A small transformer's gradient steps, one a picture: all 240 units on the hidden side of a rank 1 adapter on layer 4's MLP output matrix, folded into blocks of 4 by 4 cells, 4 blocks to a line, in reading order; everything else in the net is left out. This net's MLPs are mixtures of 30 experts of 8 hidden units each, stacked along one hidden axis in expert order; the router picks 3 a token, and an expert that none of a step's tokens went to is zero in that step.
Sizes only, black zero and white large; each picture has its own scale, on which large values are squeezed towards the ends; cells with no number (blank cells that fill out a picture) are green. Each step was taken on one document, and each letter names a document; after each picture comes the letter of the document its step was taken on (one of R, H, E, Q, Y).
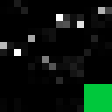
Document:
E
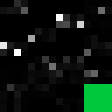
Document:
E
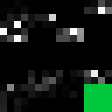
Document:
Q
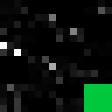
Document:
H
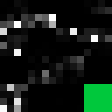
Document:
H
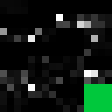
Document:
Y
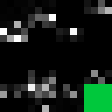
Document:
Q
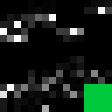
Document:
Q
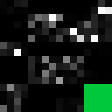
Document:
H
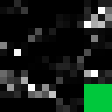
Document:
Y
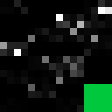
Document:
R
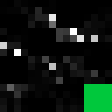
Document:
H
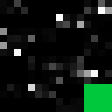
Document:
E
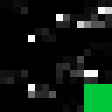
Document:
Y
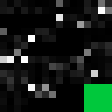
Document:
Y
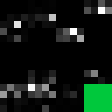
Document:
Q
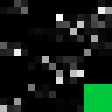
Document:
R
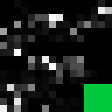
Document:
H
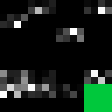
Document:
Q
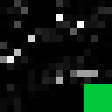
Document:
E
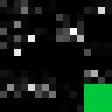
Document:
Q
